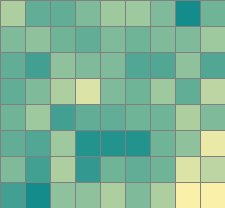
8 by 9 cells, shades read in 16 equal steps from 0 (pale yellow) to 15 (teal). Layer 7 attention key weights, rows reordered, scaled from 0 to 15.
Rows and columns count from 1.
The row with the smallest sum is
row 8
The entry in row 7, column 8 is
2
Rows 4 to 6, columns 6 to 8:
9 6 10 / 9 9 5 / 14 9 7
